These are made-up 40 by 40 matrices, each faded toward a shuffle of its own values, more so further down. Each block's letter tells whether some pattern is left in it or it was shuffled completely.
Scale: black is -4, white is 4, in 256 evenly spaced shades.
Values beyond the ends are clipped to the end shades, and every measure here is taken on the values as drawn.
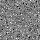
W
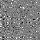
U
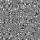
U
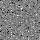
W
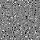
U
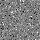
W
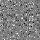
U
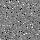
W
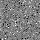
W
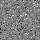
W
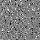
U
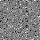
U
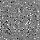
U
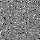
U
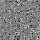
U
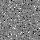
W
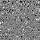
U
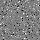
W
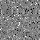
U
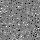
W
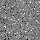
W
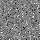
W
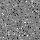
W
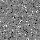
W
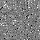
U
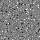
W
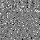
U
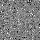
W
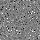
W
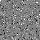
U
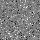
W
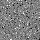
W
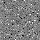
W
